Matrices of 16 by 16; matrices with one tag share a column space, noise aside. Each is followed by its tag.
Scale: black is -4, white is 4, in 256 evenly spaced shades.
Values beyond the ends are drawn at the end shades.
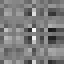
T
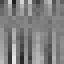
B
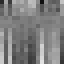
B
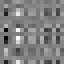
T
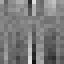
B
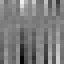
B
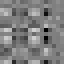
T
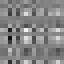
T
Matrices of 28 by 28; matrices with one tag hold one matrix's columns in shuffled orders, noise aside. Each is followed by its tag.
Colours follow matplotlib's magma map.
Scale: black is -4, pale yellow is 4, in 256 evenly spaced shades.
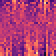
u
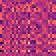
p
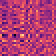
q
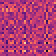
p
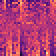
u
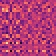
p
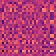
p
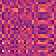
p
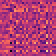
p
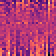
u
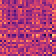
q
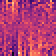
u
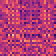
q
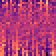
u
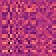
p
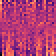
u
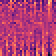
u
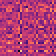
p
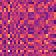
p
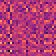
p
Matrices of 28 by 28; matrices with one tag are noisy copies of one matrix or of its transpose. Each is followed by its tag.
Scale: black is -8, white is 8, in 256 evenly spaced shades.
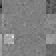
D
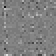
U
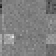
D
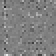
U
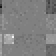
D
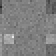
D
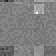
D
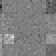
D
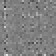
U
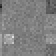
D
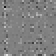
U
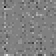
U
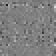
U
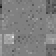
D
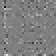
U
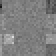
D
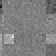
D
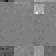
D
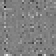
U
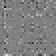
U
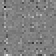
U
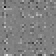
U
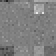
D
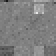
D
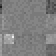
D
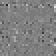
U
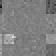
D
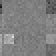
D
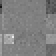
D
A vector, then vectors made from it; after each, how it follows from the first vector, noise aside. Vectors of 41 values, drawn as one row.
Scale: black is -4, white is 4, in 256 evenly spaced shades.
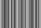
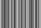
copied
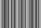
copied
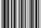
scaled up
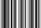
scaled up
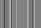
partly zeroed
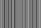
partly zeroed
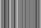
partly zeroed
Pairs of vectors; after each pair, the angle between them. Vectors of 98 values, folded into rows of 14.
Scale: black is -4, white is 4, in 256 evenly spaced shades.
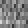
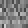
partly aligned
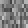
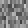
orthogonal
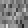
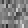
nearly opposite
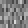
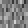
nearly parallel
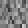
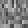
partly opposed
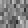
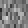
orthogonal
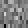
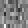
nearly opposite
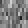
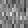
partly opposed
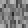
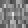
nearly opposite
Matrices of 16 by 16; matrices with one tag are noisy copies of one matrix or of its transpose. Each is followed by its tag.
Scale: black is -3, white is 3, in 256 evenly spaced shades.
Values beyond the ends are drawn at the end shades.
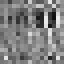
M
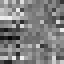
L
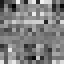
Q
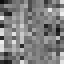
Q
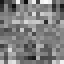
Q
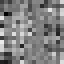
Q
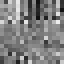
L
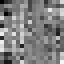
Q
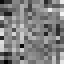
Q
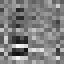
M
